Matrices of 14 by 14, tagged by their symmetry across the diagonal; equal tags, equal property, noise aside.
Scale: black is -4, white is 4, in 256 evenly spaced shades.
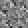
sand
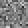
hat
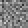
sand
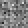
sand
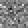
hat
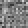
sand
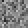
hat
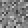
sand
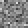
hat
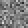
sand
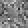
sand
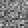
hat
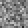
hat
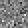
sand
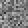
hat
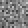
sand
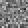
hat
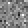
hat
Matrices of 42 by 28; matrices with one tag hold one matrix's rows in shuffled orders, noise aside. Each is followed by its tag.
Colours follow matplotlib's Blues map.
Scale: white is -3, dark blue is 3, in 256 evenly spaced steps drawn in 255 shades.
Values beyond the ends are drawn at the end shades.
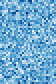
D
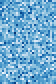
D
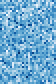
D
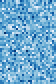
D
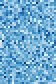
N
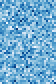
D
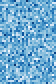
D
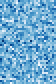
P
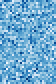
D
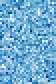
P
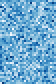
P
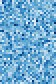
N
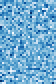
P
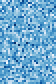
D
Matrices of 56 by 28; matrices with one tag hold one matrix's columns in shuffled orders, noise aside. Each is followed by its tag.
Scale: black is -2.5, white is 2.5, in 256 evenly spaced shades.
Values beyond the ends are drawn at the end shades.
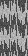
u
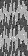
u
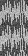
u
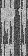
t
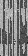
t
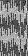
u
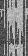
t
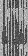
t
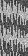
u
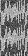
u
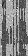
t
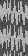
u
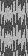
u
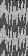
u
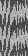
u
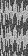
u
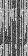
t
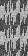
u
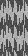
u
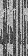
t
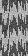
u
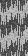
u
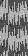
u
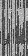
t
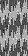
u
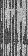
t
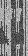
t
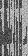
t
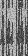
t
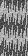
u
